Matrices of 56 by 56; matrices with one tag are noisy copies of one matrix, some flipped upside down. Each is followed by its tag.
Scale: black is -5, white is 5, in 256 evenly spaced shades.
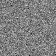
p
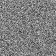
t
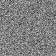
t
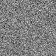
p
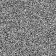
p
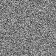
p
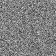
t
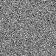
p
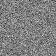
p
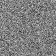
t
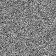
p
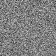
p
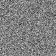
t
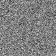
t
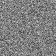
t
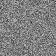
p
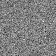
p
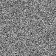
p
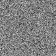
t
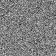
t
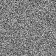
p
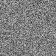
p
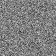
t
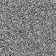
t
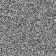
t
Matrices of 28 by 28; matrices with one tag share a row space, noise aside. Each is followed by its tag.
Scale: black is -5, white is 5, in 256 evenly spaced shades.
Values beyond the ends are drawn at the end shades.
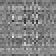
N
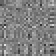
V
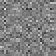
V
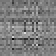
N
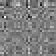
V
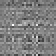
N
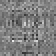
N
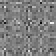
V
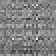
N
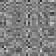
V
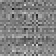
N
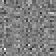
V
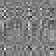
V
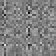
V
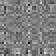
V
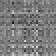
N
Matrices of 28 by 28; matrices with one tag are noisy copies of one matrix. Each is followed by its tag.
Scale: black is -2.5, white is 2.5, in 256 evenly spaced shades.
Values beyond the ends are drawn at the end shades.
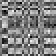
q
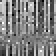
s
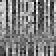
s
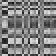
q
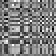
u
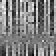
s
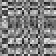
q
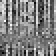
s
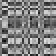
q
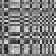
u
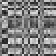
q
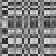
q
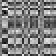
q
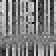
s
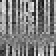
s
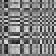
u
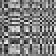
u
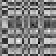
q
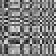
u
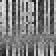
s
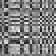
u
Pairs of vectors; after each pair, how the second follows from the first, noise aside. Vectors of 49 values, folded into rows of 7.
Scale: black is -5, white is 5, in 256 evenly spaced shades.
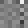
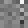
copied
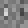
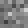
shuffled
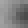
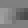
partly zeroed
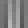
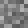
shuffled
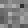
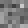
negated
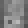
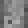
copied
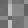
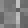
reversed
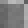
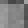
negated
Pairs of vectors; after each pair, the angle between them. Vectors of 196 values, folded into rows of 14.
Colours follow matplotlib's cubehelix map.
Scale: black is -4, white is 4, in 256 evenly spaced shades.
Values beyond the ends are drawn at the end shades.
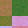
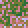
partly aligned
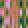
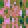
nearly parallel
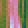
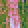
nearly parallel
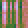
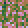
partly opposed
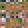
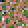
partly aligned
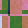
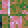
nearly opposite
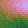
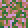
orthogonal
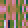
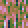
nearly parallel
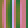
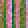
nearly opposite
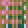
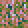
partly aligned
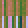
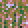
partly aligned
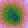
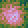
nearly opposite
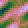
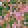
partly aligned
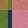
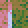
nearly opposite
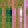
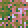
partly aligned
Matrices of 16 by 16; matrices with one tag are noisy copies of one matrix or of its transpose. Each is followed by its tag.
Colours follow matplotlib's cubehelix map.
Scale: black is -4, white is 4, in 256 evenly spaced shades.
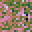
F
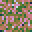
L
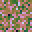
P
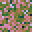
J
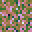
P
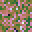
P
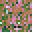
F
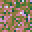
F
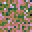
J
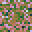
J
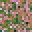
J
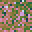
F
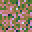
P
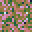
L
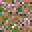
L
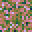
J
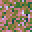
F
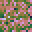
P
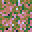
P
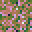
P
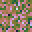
P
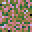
J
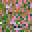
F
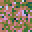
F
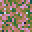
L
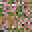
L
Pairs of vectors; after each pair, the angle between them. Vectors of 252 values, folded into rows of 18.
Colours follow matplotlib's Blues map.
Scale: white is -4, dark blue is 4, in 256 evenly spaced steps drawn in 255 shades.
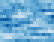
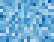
orthogonal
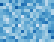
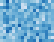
partly opposed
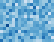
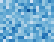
partly aligned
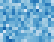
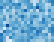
nearly opposite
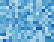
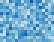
partly opposed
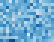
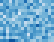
nearly parallel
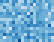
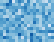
partly opposed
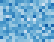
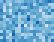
partly opposed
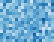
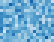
partly opposed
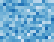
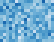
partly aligned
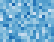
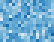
nearly parallel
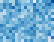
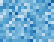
partly aligned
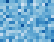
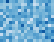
nearly parallel
